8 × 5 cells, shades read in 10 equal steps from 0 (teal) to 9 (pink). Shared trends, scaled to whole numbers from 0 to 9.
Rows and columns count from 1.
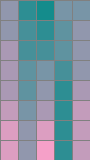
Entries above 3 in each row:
3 2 2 3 3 4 4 4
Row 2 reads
5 2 1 3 5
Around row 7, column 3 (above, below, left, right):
6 9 5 1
